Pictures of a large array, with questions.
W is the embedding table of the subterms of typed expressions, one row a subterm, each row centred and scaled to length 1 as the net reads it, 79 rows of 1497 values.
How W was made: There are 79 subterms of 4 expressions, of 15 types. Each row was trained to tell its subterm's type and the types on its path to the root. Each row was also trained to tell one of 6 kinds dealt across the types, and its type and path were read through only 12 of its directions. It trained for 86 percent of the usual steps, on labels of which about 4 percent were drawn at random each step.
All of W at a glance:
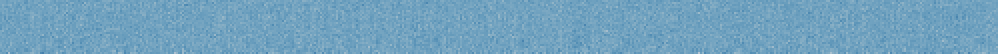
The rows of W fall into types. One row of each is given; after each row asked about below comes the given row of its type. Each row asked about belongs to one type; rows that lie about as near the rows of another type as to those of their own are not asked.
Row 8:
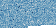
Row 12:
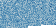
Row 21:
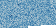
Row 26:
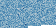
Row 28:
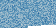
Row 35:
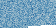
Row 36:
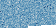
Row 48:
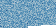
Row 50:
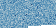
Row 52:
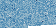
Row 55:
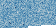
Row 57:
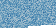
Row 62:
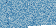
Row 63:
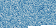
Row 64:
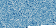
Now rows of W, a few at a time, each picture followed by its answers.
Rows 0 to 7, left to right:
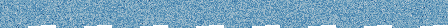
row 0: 62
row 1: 48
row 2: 52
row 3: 35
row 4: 26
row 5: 52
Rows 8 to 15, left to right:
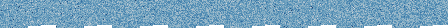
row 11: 26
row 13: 52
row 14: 50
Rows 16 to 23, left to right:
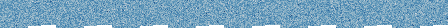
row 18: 55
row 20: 36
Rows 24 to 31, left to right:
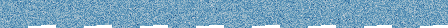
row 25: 28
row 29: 28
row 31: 55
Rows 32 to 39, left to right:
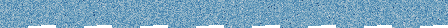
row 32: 50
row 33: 63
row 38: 28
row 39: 28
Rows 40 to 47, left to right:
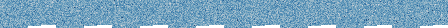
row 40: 26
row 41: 50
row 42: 62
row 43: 55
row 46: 52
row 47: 48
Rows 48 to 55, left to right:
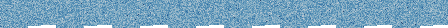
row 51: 62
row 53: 52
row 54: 50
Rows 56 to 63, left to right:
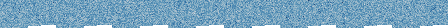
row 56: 28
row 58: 62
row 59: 35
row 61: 35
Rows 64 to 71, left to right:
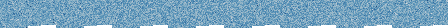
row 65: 63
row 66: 35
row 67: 63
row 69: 62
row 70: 63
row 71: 63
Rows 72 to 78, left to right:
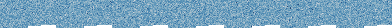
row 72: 26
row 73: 48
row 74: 57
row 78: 48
